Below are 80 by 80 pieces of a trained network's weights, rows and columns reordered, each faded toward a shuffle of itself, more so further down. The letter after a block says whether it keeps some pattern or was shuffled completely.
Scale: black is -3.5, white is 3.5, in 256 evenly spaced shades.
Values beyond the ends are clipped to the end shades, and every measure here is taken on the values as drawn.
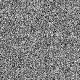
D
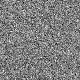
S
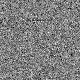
S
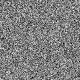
S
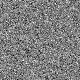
S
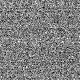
D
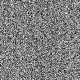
D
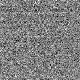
D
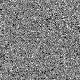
D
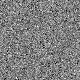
S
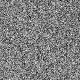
D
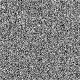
D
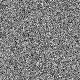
S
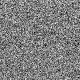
S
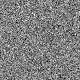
S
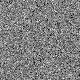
S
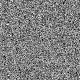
S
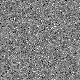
S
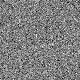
S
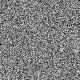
S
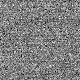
D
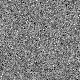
S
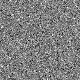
S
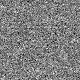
D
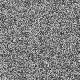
D
